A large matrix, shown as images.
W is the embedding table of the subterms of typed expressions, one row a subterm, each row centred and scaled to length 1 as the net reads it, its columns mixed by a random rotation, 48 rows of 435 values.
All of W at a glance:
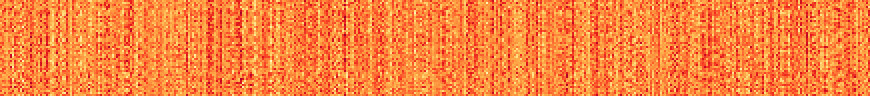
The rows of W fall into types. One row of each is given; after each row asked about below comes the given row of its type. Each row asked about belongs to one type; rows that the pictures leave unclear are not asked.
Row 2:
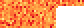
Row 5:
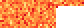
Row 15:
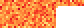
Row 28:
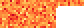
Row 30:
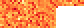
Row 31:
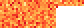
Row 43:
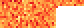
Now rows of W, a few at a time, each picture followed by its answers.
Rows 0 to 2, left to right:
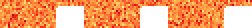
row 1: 5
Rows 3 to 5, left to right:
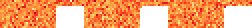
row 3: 15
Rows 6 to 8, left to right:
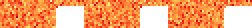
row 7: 31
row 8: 2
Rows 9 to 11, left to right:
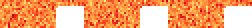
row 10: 2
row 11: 5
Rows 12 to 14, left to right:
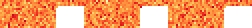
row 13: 30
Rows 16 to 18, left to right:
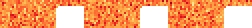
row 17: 2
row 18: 43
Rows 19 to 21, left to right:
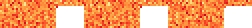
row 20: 31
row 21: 30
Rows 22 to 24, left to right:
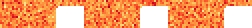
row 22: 43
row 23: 2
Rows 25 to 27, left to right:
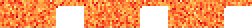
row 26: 31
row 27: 28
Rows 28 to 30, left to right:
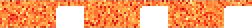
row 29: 2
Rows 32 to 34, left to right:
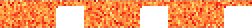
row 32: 31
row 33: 28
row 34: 5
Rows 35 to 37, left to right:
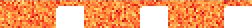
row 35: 30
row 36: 5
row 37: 28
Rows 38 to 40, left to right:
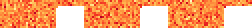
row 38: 31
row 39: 28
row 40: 30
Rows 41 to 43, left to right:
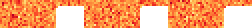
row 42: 28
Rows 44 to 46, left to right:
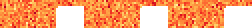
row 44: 31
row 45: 2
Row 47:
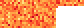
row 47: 30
